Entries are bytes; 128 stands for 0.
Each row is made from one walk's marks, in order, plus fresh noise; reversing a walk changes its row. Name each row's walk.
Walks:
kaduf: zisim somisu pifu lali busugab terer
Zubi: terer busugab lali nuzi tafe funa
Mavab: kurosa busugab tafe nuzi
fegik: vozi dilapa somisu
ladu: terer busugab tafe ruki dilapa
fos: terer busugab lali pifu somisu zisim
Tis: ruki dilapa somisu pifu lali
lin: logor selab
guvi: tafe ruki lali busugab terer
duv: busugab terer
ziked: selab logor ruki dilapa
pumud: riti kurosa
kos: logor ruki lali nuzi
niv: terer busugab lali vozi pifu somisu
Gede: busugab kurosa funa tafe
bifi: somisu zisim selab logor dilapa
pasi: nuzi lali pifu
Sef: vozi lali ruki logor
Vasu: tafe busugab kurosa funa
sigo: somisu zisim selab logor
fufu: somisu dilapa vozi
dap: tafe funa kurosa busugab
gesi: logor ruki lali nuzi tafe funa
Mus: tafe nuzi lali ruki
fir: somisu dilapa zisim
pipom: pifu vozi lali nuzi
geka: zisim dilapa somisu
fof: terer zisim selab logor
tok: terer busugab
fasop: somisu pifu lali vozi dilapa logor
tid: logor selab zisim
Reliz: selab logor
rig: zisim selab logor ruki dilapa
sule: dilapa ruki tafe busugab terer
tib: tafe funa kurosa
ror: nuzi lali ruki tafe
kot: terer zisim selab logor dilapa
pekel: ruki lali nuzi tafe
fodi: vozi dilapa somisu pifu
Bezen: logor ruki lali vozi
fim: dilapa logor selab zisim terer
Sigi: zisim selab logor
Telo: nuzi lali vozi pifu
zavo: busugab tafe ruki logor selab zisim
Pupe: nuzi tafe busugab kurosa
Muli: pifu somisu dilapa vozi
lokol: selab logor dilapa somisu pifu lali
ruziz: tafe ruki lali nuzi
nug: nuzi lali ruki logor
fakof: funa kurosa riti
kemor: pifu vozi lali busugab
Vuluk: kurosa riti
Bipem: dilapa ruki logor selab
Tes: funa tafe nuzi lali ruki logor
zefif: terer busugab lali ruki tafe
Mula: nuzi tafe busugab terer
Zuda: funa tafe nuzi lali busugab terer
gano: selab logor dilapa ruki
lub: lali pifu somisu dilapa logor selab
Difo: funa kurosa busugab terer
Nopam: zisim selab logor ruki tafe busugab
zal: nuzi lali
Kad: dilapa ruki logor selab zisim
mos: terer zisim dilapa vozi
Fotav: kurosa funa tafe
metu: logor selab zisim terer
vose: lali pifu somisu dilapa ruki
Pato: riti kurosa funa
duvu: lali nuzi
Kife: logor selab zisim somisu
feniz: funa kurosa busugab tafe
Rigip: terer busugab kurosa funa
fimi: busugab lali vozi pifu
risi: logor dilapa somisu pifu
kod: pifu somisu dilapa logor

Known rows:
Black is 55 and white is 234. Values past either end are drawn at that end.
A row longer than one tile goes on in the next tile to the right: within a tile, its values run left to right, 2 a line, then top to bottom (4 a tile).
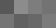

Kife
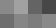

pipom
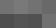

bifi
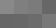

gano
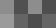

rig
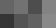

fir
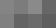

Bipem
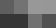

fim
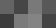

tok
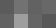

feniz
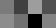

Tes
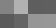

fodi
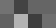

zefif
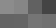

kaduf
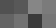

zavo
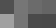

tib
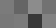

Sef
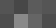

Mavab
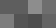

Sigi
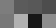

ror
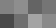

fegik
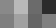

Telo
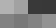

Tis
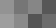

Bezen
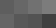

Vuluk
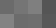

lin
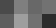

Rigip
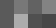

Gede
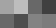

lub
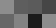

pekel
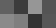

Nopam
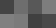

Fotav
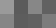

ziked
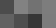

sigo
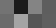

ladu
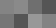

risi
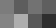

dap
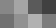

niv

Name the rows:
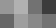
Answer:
fimi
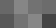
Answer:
Difo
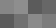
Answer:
fufu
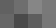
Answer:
Reliz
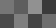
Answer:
Zuda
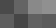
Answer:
metu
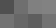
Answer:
tid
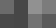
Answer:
kot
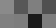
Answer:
nug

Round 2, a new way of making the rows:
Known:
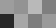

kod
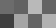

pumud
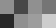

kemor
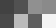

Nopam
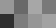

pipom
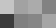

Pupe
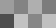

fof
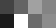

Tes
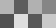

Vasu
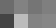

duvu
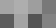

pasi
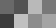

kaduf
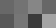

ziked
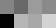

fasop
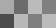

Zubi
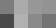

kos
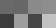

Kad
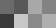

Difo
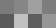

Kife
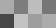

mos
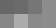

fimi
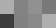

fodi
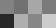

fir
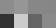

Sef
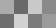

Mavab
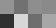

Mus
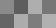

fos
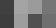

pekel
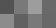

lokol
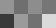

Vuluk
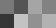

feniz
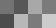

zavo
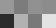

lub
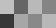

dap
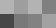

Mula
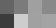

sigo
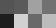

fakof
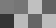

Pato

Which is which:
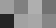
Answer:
Muli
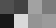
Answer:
Zuda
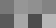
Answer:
lin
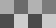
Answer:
Rigip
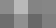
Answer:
Telo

